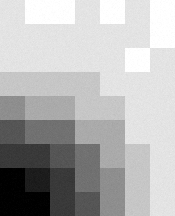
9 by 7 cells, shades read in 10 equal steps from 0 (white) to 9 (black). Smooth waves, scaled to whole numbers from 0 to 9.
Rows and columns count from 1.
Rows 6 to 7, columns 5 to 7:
3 1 1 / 3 2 1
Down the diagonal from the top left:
1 1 1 2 2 1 1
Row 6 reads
6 5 5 3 3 1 1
